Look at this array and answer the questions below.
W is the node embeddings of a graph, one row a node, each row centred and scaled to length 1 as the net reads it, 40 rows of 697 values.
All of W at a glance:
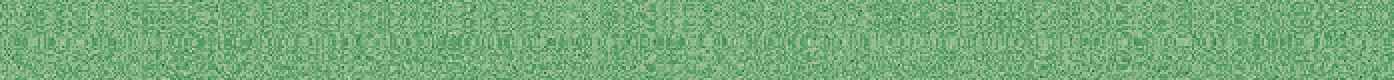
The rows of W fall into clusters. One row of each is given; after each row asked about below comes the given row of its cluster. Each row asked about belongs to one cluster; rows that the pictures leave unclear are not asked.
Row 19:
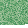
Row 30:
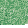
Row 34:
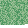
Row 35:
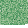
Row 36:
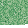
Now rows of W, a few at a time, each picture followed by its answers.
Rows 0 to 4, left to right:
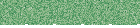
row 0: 36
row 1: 30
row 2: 35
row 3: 34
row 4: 35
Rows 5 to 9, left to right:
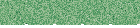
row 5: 34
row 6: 30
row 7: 30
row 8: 36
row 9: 30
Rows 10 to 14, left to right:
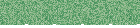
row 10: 34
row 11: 34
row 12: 35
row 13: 30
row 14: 34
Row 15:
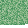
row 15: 35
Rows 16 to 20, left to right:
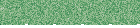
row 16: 30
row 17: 36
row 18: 36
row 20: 19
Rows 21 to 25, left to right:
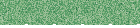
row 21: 19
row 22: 19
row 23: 36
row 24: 19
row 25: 34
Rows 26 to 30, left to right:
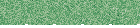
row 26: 30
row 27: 19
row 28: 36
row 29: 36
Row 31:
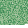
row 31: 19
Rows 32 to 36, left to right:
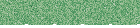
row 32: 34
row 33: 34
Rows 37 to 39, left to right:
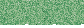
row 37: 30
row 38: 34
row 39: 19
